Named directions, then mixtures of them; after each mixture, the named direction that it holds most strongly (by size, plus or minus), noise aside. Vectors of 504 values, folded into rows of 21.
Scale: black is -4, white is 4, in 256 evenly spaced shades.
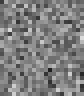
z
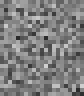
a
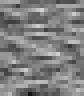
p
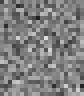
a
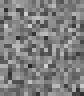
a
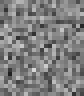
a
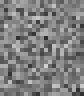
a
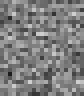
a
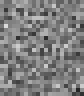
a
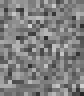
a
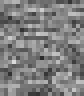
p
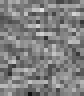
p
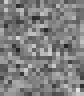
a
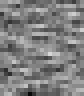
p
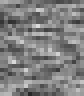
p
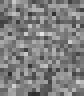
a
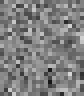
z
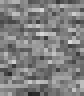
p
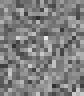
a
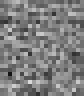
a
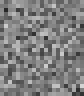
a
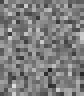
z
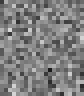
z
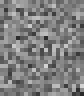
a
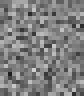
a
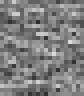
p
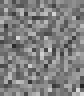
a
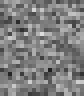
z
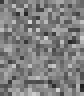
z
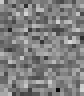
z
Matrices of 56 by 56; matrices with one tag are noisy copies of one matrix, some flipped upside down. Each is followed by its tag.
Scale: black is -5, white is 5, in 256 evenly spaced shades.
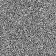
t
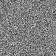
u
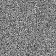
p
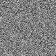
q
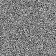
t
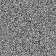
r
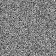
p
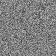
r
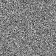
u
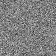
u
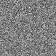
q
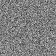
r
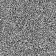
t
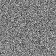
r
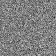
t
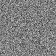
r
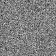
p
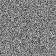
r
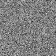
q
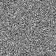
u
